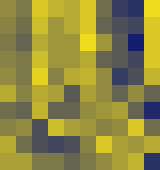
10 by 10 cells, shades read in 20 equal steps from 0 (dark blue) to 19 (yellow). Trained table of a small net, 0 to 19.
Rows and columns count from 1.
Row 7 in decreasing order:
15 13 12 11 8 7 7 7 7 1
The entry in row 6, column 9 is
11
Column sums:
110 91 129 110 104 137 106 80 77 117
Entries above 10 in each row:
6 5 6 5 6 6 4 6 5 5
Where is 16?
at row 2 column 3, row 4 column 3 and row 8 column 4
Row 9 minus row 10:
1 -5 -4 -5 -2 1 6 0 -3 12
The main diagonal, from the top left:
11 8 14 12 14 13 12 11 12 2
